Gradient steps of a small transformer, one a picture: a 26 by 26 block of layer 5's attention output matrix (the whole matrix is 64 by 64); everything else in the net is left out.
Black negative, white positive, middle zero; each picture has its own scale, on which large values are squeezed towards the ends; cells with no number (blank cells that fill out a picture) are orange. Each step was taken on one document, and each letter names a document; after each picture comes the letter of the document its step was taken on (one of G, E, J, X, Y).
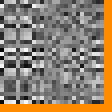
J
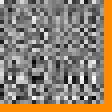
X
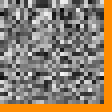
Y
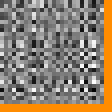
X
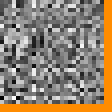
X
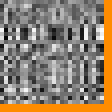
J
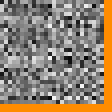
Y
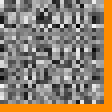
J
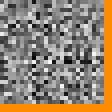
Y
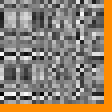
J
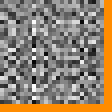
X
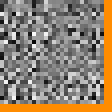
X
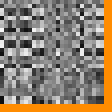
J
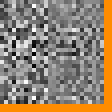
X
